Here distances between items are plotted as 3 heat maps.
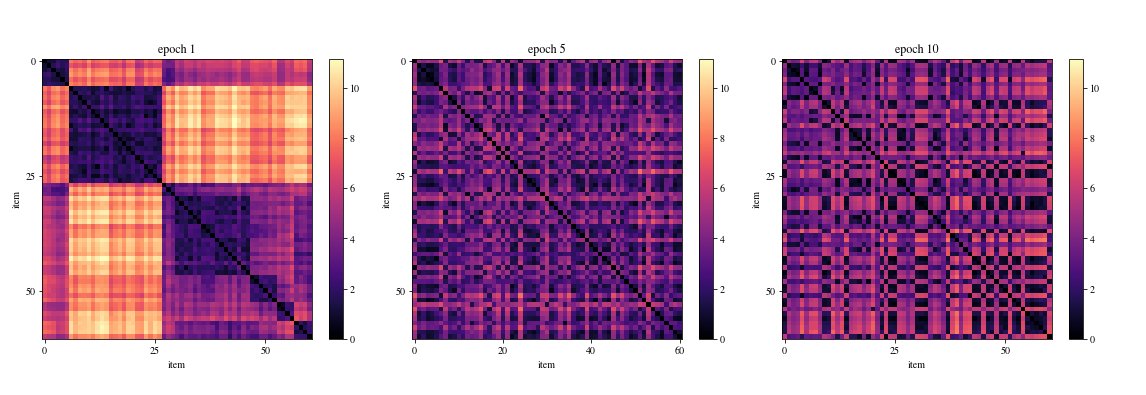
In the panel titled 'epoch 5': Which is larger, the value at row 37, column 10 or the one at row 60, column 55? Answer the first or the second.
the first
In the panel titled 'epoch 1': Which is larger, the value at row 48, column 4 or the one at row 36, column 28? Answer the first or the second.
the first
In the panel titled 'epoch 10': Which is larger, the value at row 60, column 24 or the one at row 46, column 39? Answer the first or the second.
the second
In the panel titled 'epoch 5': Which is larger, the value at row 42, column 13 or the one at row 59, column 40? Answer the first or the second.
the first
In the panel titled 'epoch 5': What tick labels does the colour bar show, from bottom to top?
0, 2, 4, 6, 8, 10
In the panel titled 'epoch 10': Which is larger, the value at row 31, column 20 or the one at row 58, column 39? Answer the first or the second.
the second
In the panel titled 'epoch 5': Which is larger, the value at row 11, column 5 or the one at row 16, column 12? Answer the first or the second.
the second
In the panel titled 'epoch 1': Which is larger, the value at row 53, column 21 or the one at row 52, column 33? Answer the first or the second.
the first
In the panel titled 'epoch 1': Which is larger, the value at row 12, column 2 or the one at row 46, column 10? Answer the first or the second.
the second
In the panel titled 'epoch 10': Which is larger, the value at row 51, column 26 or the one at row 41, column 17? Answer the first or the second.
the first
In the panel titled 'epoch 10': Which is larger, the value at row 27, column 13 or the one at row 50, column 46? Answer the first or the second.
the first
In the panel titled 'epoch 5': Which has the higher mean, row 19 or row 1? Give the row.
19
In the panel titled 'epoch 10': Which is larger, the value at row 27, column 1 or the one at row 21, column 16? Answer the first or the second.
the second
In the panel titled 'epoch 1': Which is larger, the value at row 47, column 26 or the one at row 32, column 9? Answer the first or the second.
the second
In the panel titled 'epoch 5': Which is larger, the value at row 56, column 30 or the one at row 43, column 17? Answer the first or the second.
the first
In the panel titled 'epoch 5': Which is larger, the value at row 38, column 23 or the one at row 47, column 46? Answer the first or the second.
the second
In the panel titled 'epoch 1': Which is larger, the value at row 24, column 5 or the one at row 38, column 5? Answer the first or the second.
the first
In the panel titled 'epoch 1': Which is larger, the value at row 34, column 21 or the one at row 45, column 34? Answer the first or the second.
the first
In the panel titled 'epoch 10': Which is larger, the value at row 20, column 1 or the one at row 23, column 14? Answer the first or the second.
the second
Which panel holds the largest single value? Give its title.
epoch 1
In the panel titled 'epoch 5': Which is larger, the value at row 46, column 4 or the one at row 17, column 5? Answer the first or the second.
the second
